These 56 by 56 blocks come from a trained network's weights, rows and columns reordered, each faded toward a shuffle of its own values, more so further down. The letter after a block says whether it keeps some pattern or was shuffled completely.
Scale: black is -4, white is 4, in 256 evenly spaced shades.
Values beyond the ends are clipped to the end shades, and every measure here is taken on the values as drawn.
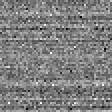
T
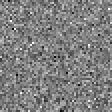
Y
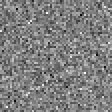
Y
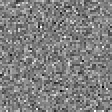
Y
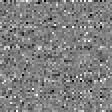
T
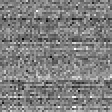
T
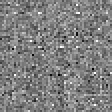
T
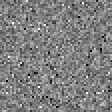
Y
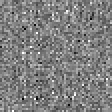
T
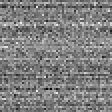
T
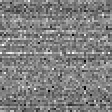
T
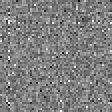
T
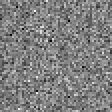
T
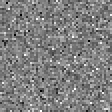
Y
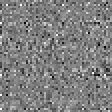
T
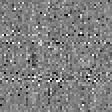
T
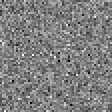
Y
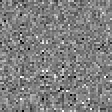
T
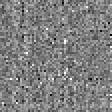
T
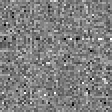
T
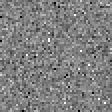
Y
